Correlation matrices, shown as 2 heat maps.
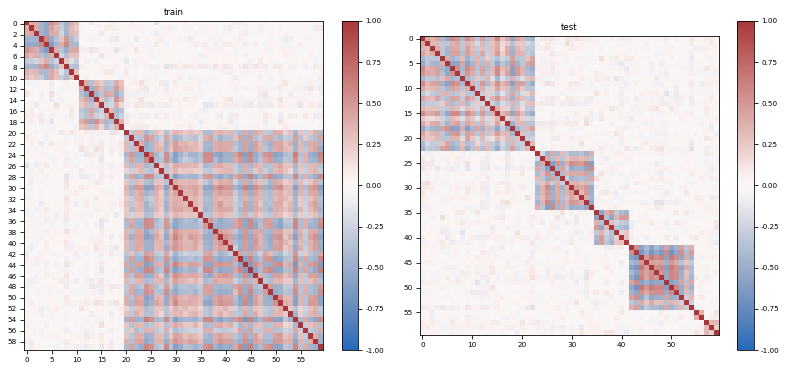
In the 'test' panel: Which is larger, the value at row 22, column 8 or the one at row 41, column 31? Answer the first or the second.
the first
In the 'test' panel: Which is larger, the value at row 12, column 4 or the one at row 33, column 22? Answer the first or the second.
the second
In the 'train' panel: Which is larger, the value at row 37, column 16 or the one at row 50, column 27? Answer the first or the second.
the second
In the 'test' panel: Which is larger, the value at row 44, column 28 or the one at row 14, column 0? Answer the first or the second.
the second
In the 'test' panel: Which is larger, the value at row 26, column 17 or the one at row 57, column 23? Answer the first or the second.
the second
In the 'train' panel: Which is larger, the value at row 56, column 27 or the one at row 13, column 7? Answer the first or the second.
the second
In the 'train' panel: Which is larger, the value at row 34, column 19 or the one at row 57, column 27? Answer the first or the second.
the second
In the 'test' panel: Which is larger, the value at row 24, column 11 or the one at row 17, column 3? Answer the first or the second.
the second
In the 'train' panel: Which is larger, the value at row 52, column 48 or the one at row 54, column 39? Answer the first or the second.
the first
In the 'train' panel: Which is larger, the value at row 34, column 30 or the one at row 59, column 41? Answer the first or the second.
the first
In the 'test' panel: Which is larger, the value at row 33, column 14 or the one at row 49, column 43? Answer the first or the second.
the second
